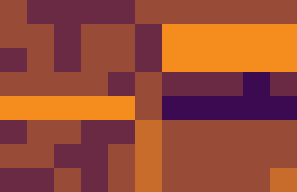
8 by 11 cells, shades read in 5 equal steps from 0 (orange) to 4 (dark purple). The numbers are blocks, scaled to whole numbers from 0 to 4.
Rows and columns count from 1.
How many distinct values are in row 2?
3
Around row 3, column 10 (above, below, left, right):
0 4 0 0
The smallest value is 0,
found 15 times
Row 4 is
2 2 2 2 3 2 3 3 3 4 3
